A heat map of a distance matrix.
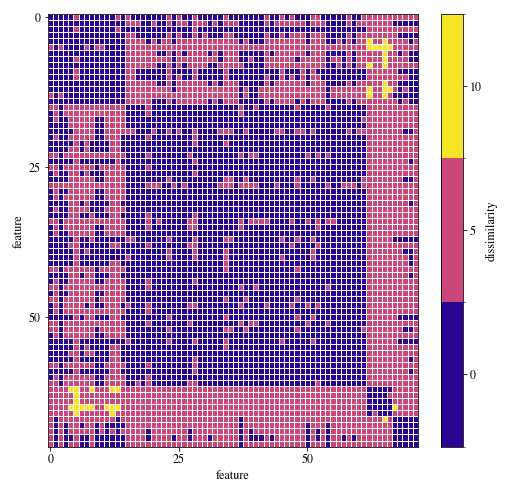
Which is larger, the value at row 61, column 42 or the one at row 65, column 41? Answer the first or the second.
the second
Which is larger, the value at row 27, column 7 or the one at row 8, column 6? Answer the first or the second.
the first
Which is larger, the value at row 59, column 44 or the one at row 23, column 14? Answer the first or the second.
the second
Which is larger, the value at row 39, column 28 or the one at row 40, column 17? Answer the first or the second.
the first
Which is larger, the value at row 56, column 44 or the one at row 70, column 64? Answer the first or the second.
the second
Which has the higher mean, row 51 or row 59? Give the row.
51
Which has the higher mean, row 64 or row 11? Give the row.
64
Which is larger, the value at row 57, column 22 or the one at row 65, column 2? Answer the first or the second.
the second
